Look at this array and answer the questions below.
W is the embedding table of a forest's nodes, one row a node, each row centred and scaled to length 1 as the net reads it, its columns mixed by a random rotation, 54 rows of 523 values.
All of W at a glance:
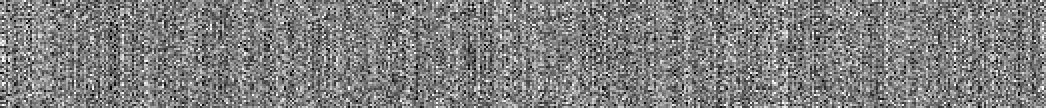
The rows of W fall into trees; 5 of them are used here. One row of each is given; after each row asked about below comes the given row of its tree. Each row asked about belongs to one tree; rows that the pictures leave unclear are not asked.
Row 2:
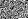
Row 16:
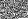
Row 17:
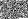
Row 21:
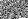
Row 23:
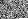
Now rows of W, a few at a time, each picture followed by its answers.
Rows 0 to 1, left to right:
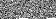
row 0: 21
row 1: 16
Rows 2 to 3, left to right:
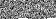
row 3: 21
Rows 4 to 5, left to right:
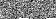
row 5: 2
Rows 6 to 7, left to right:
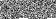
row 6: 17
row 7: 17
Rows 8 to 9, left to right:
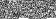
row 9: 16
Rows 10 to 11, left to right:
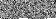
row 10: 17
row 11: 21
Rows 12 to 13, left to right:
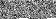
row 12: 23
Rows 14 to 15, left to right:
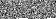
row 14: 23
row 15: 21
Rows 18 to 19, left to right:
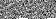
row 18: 21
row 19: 21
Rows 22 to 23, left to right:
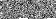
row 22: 17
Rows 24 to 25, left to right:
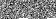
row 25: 17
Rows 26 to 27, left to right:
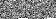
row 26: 2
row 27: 21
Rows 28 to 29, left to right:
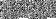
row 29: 17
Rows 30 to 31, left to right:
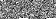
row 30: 17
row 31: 2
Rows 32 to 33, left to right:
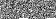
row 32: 17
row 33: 16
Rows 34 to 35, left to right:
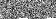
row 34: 17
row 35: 21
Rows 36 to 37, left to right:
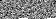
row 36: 16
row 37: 21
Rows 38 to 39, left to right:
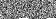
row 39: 2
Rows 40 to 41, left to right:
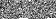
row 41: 17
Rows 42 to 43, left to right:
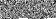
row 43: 21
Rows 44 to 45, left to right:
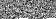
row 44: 21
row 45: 16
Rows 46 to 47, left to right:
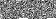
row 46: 17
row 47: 2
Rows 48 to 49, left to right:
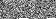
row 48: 23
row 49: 16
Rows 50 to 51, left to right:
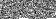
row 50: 21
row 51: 16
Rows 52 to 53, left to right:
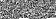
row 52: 17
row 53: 16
